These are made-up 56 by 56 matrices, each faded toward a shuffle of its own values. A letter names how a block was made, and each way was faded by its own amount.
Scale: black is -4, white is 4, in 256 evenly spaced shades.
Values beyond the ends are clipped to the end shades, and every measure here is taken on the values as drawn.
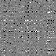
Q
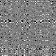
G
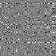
G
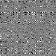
G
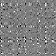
Q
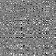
G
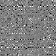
Q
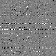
Q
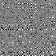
G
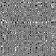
G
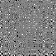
Q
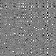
Q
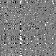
Q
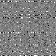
G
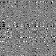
G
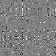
Q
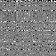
G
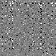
Q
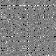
Q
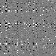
Q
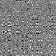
G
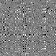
Q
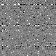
Q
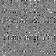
Q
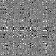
Q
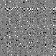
Q
